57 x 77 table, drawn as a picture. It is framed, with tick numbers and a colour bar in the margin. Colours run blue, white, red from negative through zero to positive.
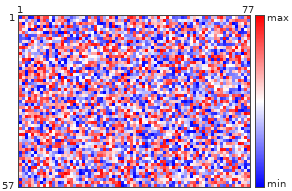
Grain: fine. Average level on the scale: 50%. Histogram: flat. Slope: none. Mirror symmetry: none.
